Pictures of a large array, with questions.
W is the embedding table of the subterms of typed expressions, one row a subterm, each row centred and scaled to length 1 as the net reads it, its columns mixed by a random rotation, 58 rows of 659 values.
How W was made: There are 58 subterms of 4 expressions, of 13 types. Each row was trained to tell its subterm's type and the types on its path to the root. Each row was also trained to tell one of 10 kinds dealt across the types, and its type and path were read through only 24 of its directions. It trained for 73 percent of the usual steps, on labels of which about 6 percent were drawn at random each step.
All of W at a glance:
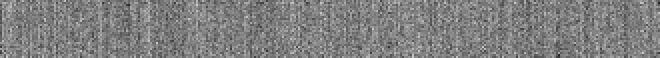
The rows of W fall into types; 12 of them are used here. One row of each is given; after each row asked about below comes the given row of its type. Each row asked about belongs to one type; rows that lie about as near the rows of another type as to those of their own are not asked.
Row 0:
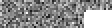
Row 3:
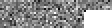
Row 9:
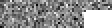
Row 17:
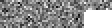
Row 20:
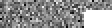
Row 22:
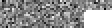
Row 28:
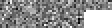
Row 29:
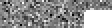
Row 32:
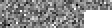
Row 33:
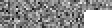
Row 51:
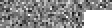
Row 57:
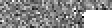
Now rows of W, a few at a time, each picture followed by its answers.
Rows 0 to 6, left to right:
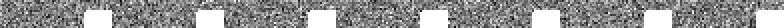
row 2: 3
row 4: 28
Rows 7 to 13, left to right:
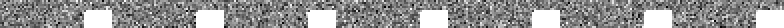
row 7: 3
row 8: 57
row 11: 29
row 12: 28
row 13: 22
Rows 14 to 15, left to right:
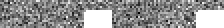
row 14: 51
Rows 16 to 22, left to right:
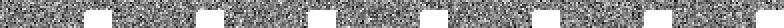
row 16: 29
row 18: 32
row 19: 32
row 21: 22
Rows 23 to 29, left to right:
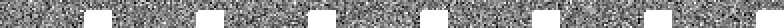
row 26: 33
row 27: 28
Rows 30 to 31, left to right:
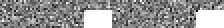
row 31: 3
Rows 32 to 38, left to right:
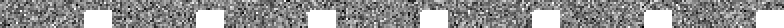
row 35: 33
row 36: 33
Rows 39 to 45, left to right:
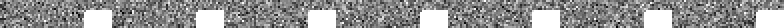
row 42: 28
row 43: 51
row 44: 9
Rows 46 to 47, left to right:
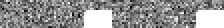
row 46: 22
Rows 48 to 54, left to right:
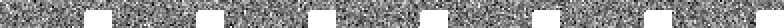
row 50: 33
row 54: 17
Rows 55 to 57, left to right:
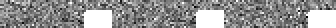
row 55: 29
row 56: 29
